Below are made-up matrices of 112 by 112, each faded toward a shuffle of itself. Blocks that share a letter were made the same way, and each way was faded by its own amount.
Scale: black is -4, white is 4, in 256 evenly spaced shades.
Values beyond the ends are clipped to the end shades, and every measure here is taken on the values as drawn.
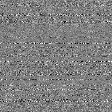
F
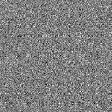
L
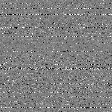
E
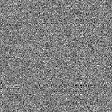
L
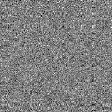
L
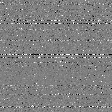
E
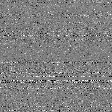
E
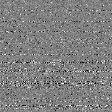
E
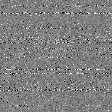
E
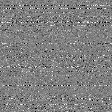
E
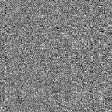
L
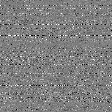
E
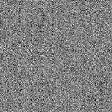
L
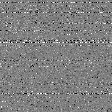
E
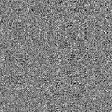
L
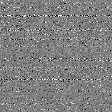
E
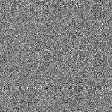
L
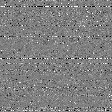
E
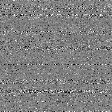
E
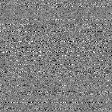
F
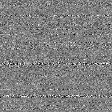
F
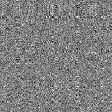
L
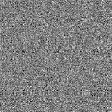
L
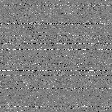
E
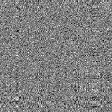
L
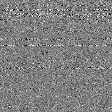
F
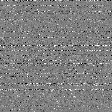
E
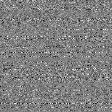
F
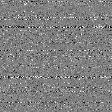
E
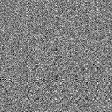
L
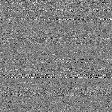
F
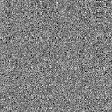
L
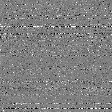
E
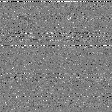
E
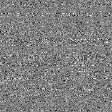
F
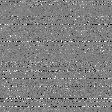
E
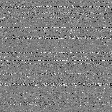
E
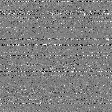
E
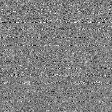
F
